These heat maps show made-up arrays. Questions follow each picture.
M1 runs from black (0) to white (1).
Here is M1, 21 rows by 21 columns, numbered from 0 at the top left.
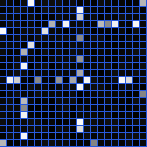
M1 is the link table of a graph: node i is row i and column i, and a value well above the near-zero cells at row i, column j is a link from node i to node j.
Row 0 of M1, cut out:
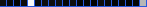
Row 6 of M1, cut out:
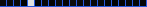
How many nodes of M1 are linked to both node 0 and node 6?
1
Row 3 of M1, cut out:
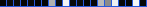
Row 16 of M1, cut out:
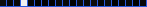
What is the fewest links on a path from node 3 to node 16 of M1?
1
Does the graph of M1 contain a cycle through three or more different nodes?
no
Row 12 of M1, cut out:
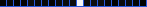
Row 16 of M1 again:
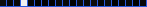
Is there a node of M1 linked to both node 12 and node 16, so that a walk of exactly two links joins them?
no
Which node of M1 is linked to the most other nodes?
node 11
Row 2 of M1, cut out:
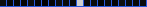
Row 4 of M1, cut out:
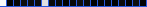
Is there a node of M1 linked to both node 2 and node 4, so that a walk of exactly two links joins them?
no
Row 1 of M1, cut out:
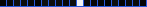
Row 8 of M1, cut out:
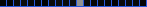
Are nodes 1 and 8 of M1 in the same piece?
yes
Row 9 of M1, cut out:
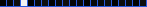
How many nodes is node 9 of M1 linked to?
1
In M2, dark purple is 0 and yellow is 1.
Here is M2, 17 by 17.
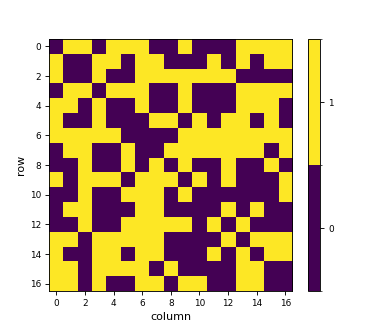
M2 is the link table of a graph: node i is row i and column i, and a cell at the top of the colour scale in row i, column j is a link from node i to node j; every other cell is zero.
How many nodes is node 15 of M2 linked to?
9
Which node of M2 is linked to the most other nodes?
node 6
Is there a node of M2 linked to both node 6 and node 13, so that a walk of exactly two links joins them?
yes
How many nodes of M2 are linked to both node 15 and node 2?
4
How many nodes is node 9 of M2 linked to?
10
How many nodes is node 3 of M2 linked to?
10
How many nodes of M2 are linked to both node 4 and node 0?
6
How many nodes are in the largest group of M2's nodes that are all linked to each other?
6
